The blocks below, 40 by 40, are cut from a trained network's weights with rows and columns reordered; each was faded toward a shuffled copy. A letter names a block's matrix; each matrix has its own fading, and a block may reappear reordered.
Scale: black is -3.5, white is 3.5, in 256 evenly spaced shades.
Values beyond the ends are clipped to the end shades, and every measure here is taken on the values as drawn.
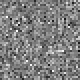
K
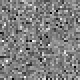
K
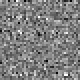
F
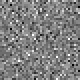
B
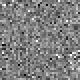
B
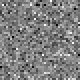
K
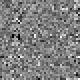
F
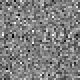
K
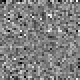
F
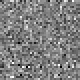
F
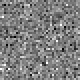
K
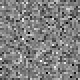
K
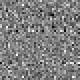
F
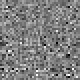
F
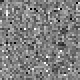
B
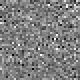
B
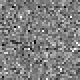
B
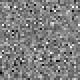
B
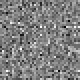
F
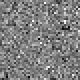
B
